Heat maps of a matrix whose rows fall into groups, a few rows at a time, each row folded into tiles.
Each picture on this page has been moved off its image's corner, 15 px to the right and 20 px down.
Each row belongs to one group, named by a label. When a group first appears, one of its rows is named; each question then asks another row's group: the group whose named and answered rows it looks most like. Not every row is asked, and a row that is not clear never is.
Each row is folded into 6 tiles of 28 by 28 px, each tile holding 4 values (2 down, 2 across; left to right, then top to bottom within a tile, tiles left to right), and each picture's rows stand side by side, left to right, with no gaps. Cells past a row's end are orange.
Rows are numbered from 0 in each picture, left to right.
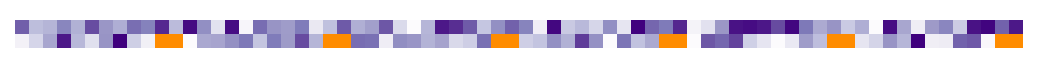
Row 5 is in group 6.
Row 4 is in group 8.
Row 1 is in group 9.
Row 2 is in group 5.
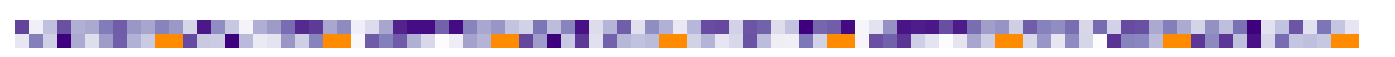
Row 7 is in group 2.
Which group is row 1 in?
5
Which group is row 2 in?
8
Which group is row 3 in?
2
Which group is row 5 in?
8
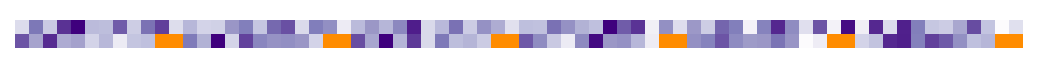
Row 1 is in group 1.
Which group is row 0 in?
2
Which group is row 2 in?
2
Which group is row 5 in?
2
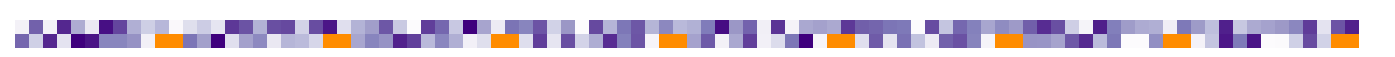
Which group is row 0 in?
1
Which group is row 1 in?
1
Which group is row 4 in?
6
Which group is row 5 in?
9
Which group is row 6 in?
5
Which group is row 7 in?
6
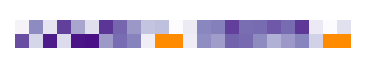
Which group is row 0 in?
1
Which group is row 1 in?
8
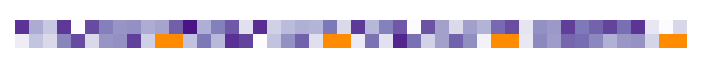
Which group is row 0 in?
9
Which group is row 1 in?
9
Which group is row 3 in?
8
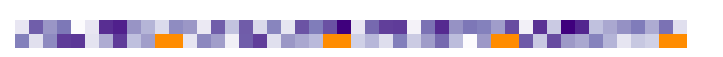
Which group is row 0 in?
5
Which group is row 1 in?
6
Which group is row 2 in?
5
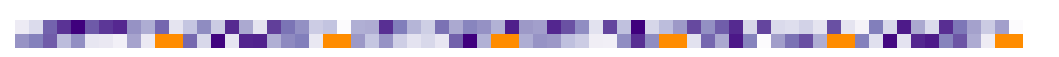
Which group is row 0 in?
8
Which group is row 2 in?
6
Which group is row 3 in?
6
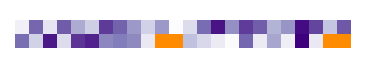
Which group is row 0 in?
1
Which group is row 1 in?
6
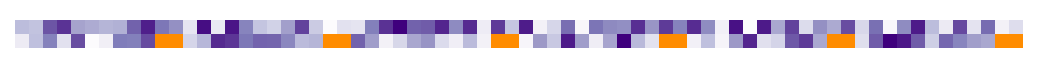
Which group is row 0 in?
6
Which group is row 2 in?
8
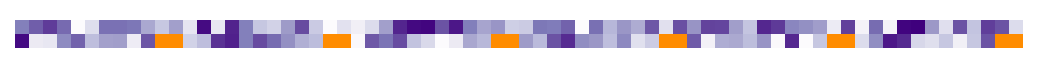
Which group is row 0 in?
5
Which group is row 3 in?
5
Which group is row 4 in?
5
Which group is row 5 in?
2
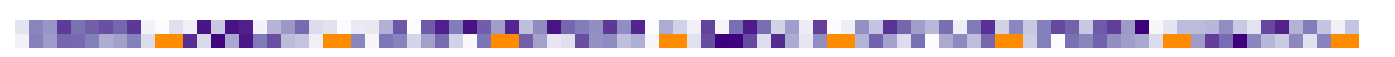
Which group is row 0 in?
8
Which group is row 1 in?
2
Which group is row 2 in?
5
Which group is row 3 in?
8
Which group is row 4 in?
2
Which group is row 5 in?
6
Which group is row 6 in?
8
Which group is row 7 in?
5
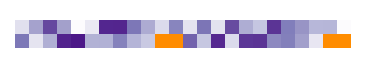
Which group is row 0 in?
5
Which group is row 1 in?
1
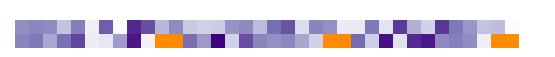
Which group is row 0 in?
6
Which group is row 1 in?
1
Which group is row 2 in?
1
